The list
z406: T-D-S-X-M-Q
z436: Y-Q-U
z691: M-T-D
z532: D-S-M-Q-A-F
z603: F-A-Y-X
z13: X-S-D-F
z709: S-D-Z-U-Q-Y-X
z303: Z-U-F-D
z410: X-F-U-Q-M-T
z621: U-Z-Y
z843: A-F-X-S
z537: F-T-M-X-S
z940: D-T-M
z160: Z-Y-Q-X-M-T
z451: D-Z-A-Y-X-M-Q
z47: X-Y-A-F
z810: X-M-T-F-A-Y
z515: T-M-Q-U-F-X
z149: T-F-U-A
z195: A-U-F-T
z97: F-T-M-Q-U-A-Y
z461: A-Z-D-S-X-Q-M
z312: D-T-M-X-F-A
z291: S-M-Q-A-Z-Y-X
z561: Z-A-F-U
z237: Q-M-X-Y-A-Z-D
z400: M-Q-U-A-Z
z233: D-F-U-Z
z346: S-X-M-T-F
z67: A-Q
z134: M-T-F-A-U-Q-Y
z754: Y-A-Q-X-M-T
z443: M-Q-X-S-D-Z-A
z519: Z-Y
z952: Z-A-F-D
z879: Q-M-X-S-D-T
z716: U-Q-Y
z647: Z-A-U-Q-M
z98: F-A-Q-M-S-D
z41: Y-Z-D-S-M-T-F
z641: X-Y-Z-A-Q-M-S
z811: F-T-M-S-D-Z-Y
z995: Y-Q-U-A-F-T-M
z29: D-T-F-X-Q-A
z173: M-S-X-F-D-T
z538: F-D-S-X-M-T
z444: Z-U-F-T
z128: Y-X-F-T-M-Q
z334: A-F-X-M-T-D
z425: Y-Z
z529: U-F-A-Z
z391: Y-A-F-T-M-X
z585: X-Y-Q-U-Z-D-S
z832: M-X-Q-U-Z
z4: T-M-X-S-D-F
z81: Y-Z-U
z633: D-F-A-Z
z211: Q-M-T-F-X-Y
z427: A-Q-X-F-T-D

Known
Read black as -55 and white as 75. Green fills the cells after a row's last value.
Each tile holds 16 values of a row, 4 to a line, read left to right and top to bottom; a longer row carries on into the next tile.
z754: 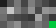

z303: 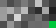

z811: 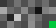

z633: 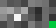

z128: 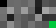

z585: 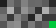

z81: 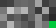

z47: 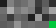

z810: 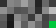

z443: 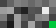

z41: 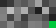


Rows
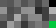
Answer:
z149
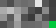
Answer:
z561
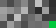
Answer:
z444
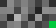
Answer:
z410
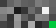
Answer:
z879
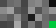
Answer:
z427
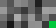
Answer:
z691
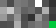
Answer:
z647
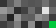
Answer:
z211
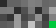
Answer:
z346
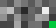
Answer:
z400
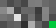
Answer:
z532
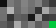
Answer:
z641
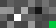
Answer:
z538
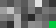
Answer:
z461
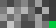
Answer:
z621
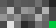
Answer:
z716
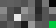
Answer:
z29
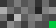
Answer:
z97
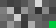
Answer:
z709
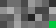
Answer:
z843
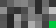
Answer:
z4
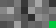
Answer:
z67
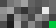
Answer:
z832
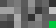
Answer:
z334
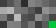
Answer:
z98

